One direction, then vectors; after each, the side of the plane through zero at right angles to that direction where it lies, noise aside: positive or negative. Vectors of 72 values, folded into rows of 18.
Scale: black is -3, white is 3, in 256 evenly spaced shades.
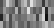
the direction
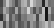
positive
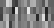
positive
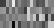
positive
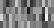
negative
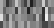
negative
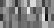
positive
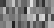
positive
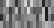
positive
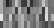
negative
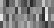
negative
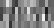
positive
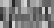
positive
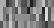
negative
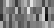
positive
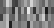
positive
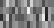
positive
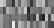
negative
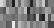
negative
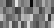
negative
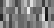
positive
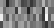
negative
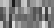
positive
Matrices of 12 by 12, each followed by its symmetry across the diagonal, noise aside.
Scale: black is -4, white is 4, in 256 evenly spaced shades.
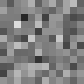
antisymmetric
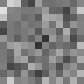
symmetric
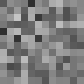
symmetric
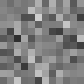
antisymmetric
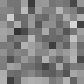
neither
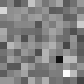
neither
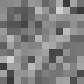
symmetric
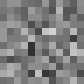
antisymmetric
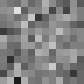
neither
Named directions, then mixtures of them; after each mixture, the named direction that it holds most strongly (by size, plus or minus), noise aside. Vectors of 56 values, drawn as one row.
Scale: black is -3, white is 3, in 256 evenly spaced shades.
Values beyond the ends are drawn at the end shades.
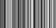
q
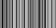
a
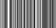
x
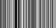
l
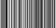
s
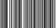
s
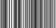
s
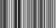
l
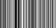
l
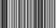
s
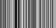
l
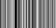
l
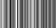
l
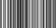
a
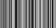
l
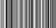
q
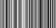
s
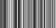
l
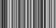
q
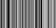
x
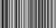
a
